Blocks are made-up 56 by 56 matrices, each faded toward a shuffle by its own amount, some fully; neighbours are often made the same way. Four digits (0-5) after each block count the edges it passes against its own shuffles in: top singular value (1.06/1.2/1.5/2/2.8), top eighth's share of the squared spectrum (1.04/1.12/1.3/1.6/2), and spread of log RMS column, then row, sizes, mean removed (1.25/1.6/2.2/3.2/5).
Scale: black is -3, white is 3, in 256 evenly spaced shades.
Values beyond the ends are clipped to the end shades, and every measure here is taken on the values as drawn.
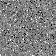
0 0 0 0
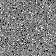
2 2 0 0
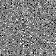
3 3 1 1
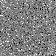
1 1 0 0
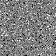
2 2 0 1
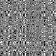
4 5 3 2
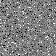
0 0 0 0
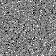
2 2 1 0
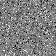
0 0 0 0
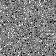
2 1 0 0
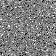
2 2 0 0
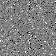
1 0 1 0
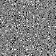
1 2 2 2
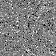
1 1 0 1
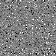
1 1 1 1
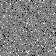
0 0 0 0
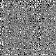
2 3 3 3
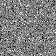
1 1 0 1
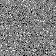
1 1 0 1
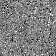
1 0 0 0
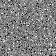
0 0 0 0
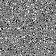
1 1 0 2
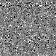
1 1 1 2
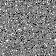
0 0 0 0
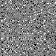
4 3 1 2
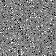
2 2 0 0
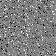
2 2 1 0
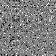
3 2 0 1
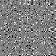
4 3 2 2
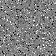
2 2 0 0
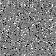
3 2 0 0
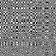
5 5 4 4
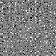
4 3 2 2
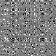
4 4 2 2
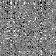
3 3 2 1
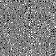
4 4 2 2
